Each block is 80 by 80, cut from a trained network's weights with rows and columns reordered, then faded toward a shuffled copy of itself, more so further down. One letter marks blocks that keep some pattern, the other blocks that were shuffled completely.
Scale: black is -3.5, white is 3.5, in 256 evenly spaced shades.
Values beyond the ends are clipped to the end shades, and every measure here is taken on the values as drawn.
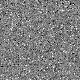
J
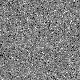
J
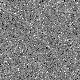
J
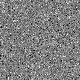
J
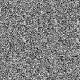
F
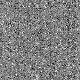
F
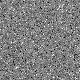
J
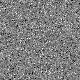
J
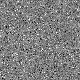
J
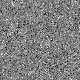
J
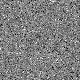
J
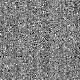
F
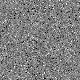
J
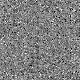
F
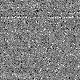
F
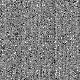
F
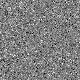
J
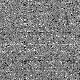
F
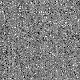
F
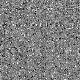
F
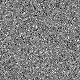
J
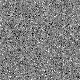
F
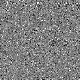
F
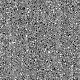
F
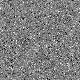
J
